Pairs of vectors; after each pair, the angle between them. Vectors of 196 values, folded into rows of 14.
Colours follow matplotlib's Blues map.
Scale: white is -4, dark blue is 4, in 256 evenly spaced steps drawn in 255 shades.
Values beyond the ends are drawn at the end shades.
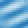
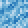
partly opposed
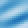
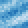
nearly opposite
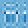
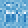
nearly parallel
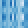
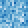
partly aligned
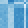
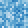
partly aligned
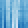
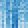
nearly opposite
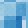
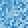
orthogonal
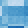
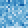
partly opposed
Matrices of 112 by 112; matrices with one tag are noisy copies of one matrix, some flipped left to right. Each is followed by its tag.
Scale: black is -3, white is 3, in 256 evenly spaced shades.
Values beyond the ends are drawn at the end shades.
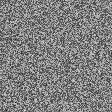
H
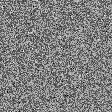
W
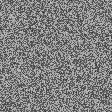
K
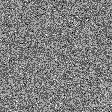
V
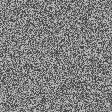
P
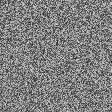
H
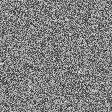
P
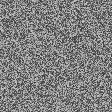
W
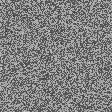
V
